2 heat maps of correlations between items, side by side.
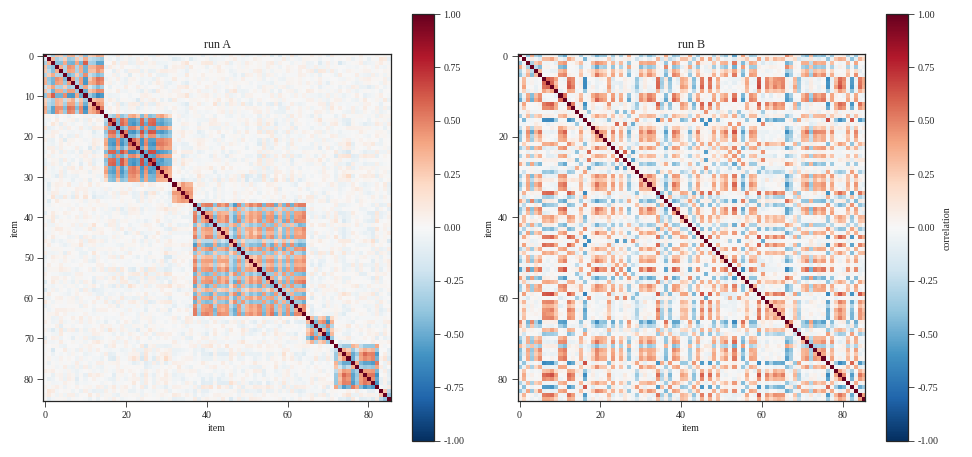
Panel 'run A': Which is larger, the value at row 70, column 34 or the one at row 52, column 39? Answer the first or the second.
the second
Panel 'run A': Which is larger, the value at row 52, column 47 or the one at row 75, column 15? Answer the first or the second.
the second
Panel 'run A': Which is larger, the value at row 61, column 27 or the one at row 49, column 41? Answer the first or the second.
the first
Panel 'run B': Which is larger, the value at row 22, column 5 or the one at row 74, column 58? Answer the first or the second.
the second
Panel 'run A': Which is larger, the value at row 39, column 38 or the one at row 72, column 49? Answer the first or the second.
the second
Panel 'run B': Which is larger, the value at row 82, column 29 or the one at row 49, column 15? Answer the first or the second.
the first
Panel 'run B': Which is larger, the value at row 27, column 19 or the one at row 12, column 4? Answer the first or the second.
the second
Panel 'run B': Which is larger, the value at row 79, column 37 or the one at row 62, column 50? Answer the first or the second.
the second
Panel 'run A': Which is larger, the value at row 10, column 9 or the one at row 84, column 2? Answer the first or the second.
the second
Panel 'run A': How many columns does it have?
86
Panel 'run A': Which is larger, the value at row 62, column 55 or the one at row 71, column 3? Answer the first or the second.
the first
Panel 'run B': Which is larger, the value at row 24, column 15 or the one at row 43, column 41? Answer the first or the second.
the first
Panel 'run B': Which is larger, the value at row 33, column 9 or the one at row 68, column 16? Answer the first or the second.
the first
